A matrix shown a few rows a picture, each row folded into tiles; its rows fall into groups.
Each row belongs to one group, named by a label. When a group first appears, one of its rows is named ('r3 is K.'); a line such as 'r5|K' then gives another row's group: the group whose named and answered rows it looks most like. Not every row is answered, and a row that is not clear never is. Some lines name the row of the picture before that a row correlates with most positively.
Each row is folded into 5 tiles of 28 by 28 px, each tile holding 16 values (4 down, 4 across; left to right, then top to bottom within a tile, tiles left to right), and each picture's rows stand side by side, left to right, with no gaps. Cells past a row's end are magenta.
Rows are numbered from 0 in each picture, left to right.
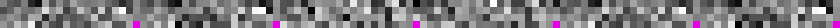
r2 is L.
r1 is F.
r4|F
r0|F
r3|L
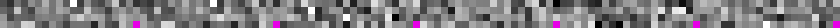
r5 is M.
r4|F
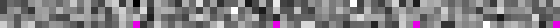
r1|M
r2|L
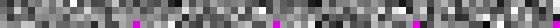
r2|F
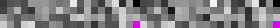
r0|L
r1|L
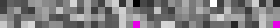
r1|L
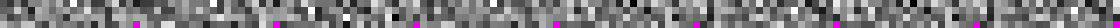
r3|L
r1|L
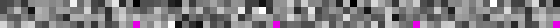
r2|M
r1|F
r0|L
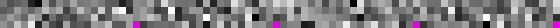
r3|M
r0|F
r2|M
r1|M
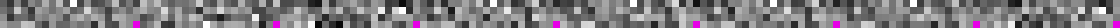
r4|L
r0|L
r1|M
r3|L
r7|F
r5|L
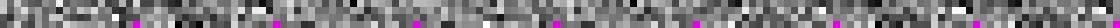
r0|M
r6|F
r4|M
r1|F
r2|M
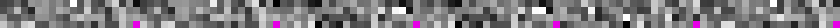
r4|M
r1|L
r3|F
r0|L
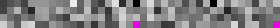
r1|M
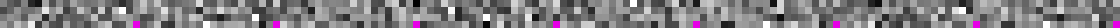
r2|L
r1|M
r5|M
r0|F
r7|M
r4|L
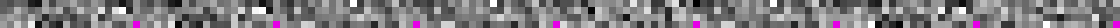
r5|L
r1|F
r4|L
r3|L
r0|F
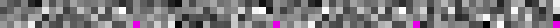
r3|M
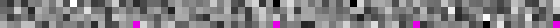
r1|L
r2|M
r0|L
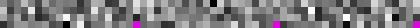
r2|M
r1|M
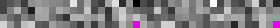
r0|L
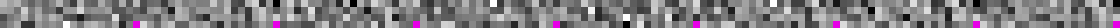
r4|M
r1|L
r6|L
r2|M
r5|L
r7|L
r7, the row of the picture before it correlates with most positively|0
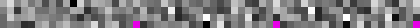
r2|M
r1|M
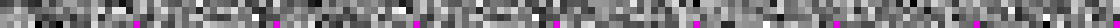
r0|F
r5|M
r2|F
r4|L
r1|M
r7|M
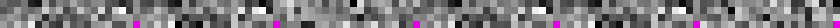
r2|M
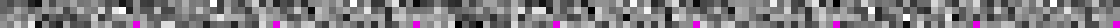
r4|L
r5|L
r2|L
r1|L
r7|L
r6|M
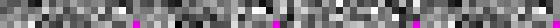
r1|F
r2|M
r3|F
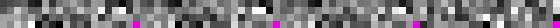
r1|F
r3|M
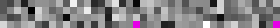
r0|L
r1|M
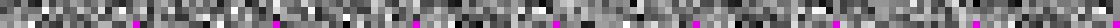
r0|F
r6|L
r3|F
